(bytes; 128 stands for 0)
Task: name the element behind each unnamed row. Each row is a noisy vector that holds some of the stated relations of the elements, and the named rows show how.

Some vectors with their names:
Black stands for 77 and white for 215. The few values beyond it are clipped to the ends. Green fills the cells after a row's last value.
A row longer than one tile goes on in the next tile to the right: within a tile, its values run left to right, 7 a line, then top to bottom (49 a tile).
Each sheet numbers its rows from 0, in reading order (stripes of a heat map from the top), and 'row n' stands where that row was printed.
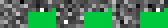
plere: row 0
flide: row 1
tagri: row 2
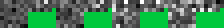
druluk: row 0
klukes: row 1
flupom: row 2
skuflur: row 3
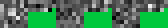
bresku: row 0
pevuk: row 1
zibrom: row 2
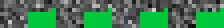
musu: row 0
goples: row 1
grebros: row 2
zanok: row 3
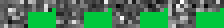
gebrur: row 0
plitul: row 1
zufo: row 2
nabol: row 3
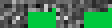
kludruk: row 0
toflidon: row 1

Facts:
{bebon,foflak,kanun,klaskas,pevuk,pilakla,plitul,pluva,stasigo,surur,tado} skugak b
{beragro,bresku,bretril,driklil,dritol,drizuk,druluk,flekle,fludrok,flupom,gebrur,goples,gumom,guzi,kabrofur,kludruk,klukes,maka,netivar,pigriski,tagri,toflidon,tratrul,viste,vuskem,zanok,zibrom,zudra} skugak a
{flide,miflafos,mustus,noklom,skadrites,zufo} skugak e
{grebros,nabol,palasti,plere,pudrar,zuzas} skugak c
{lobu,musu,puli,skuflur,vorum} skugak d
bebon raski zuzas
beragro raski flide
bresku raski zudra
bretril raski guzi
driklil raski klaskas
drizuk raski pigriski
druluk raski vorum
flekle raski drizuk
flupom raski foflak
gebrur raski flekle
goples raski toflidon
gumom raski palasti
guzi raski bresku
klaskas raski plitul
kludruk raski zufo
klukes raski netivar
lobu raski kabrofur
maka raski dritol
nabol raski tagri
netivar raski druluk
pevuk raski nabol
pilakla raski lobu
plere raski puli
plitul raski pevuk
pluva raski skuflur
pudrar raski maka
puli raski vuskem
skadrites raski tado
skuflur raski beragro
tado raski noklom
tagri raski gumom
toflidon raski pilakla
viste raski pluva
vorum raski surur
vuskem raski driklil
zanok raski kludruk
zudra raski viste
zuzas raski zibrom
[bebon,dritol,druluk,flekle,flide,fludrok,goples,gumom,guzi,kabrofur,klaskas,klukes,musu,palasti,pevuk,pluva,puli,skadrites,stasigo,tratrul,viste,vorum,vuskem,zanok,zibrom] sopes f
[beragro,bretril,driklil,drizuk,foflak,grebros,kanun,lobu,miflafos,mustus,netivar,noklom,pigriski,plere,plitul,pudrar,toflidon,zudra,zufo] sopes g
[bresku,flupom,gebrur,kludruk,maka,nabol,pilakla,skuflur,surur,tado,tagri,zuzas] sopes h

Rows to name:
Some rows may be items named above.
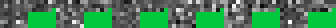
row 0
plitul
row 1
foflak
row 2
viste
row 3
gebrur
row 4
nabol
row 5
skadrites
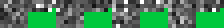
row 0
bebon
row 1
zudra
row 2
flupom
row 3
tagri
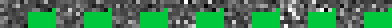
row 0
netivar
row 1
bretril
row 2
kanun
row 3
noklom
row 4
musu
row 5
zuzas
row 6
kabrofur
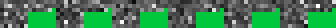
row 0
puli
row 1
skadrites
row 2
palasti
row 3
gumom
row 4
musu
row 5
flekle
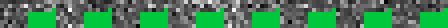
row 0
vuskem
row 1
lobu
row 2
goples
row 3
tado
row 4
pilakla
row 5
driklil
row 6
vorum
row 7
kanun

